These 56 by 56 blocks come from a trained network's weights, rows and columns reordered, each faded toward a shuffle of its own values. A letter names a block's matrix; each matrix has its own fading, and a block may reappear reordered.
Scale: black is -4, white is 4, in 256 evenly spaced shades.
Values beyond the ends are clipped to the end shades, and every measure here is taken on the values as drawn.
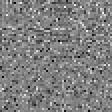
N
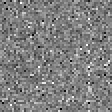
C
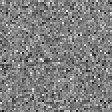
N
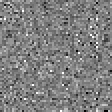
C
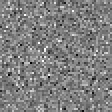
C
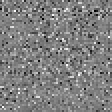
N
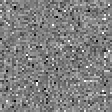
C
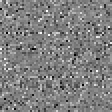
N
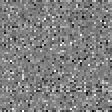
N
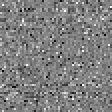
N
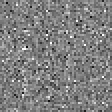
C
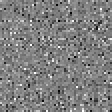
N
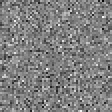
N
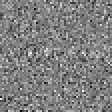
N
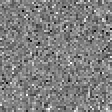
C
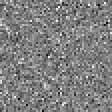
C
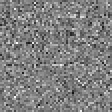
N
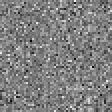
C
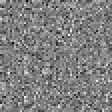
N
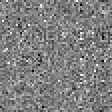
C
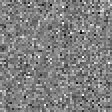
C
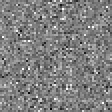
C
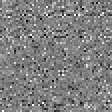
N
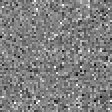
C
